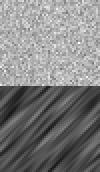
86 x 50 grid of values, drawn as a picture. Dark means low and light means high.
The table splits into 2 rows of 1 panel. Panel 1,1: high, fine-grained. Panel 2,1: low, slanting up to the right.
